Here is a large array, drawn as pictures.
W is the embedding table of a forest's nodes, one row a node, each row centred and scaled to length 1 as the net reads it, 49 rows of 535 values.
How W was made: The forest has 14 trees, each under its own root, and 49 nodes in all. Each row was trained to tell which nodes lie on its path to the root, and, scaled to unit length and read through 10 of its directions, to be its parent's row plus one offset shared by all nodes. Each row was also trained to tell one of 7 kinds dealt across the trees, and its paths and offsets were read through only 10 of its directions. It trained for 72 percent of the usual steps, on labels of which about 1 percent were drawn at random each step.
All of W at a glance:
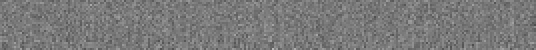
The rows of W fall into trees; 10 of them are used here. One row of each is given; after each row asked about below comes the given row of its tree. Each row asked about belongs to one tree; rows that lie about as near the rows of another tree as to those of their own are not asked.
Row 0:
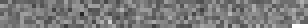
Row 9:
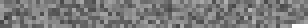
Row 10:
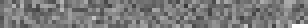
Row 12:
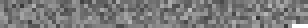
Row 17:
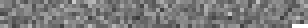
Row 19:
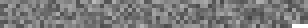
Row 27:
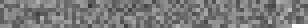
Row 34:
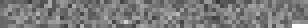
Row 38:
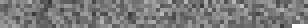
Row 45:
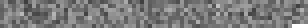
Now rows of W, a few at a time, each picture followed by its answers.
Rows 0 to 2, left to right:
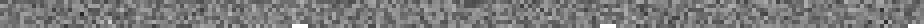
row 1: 45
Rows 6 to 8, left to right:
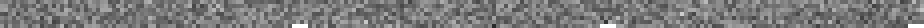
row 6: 17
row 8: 38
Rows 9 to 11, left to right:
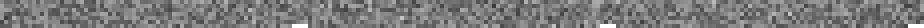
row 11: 19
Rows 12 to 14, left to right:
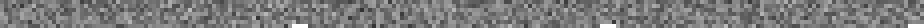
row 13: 45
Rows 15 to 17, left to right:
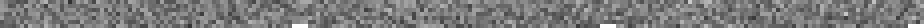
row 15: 17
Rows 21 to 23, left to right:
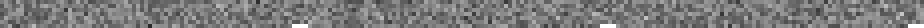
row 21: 45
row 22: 45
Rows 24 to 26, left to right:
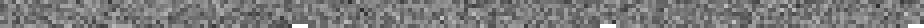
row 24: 38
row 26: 0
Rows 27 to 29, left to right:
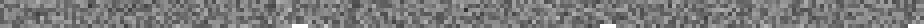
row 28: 38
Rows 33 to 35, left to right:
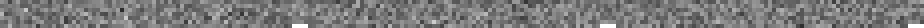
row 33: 38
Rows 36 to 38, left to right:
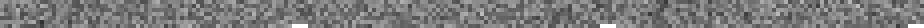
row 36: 9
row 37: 19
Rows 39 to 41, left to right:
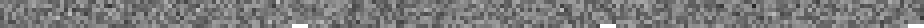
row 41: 9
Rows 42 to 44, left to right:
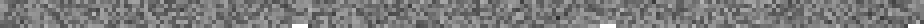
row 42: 17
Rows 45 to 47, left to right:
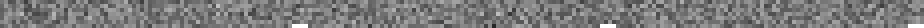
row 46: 38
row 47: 17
